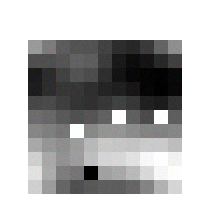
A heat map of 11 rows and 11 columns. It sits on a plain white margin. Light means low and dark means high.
Ninth with the highest average: top right. Ninth with the lowest average: bottom right. Lone odd cells: 4, 1 higher and 3 lower than their neighbours.
